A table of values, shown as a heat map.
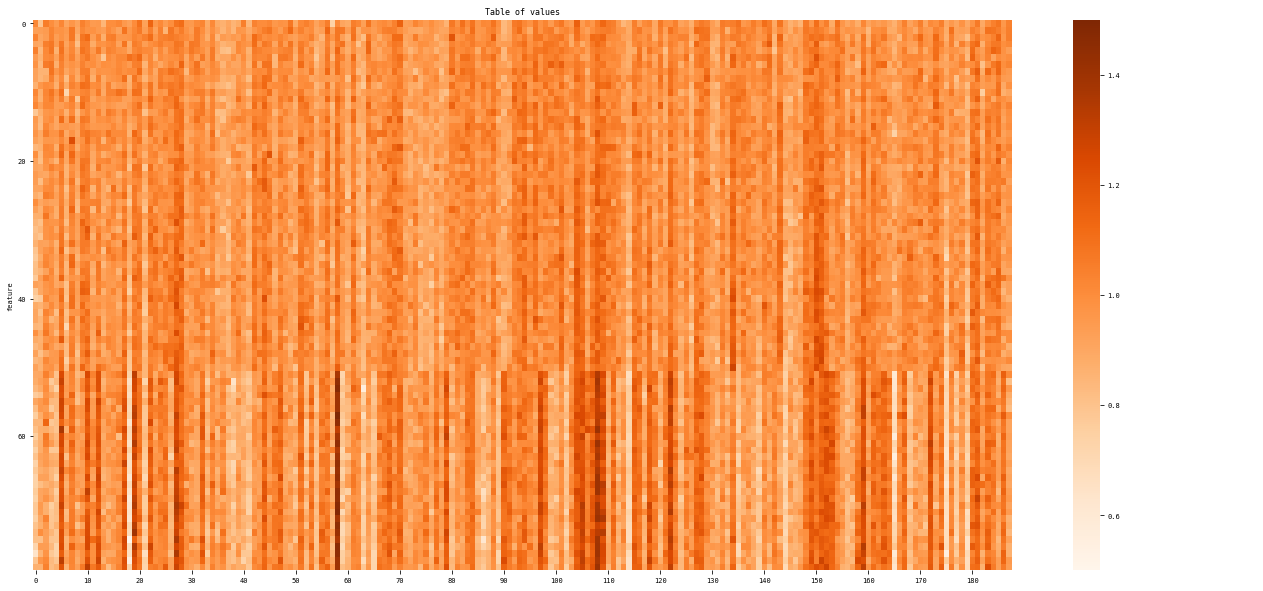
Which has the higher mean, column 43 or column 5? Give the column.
5
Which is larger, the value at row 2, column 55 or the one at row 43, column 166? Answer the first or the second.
the second
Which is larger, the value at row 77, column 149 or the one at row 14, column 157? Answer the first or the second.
the first
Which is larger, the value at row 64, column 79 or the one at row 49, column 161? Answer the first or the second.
the first
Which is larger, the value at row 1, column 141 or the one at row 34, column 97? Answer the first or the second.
the first
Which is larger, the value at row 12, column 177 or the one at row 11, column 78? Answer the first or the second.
the first
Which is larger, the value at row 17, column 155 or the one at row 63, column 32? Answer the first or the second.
the second
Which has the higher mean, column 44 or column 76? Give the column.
44
